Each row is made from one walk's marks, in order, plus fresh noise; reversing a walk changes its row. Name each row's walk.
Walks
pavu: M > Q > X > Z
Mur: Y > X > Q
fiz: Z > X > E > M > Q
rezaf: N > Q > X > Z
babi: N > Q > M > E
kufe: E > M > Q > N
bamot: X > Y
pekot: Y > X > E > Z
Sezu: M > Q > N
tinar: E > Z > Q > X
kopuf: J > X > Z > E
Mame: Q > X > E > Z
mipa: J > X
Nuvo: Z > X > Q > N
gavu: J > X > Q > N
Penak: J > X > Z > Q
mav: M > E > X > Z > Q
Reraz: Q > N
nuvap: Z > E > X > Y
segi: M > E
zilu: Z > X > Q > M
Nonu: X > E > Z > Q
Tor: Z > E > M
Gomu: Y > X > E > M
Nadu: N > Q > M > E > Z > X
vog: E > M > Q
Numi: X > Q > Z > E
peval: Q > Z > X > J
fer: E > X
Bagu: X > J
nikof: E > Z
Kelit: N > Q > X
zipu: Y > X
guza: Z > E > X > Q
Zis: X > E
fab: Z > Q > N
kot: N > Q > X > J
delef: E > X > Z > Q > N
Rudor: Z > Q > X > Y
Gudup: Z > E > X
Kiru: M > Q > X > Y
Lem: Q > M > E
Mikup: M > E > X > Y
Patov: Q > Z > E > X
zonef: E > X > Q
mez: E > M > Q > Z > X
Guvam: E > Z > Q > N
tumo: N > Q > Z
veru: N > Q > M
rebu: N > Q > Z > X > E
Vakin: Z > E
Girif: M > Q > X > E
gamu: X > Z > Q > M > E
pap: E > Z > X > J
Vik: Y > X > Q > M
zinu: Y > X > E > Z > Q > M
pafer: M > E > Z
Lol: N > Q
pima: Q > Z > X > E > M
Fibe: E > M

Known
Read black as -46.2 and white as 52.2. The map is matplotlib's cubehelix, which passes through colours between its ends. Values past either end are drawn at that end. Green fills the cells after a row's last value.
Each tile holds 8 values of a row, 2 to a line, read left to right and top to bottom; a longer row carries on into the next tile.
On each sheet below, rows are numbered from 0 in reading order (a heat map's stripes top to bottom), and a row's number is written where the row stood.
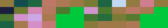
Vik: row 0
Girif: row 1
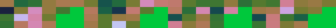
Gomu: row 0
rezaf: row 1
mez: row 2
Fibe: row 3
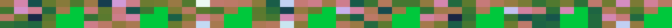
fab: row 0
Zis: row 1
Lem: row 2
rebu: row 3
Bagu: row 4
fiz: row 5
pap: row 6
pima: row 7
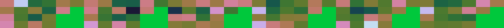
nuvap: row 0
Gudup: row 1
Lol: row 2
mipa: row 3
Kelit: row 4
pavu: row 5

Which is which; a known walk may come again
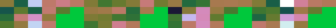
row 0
veru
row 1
zilu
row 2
Gomu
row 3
babi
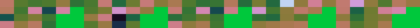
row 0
mez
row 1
zonef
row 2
tinar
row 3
Girif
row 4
Kiru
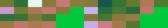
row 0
segi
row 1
mipa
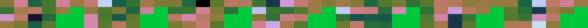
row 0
guza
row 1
nuvap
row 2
pekot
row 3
kopuf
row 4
pap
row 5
vog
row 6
rebu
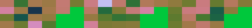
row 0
kot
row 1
Mikup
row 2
Tor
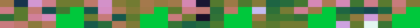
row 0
Zis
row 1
Reraz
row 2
Nuvo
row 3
pavu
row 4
Nadu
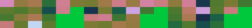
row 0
Patov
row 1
Lol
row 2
delef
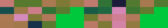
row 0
Nonu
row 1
zipu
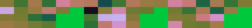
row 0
pafer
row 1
zinu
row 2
bamot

